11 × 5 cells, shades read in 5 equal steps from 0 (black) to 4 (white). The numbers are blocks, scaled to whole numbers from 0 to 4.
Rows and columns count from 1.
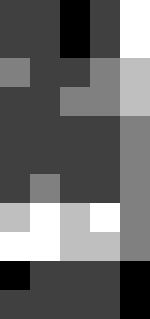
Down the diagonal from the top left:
1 1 1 2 2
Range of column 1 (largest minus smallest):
4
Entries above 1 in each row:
1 1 3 3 1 1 2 5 5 0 0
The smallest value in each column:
0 1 0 1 0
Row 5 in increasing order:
1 1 1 1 2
